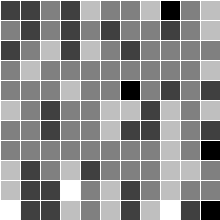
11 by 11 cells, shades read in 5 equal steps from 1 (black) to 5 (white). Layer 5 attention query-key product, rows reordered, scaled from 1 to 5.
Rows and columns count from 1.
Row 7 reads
3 3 2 3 3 4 2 2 4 3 2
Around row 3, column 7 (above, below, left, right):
3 3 3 3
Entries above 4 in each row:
0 0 0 0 0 0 0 0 0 1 2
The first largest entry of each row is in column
5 11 3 2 4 1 6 9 1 4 1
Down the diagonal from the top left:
2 2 4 3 3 4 2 3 4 3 1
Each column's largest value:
5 4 4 5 4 4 4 4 5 4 4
